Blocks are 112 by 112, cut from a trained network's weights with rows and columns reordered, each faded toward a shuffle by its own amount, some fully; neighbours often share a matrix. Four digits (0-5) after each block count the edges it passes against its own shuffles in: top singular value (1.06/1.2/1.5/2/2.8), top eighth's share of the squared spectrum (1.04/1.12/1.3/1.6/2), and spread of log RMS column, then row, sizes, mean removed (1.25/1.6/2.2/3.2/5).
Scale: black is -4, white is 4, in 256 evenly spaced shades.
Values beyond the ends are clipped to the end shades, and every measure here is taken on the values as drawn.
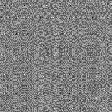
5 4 1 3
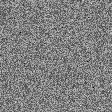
2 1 0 0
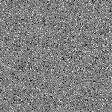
3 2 0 1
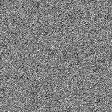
3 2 1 0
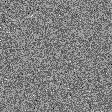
0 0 0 0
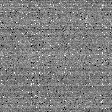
3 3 2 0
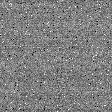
2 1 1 0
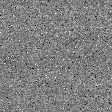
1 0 0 0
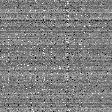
4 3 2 1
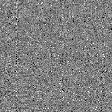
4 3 2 2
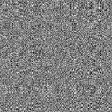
4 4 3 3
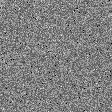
0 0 0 0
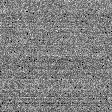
3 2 0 1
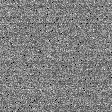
2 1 0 0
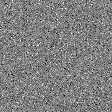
2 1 0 0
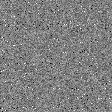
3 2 0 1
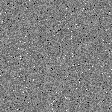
0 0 0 0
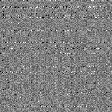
4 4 1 3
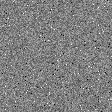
0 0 0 0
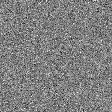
2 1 0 0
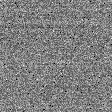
2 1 0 0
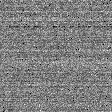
4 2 0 1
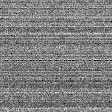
5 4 2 3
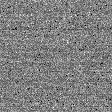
2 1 0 0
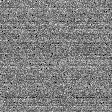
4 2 0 1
